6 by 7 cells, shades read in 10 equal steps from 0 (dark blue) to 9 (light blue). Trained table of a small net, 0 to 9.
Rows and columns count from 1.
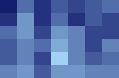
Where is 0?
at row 1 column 1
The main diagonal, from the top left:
0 6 2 7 5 5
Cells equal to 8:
0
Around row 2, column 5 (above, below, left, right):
2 5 4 3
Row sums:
17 18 27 31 31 36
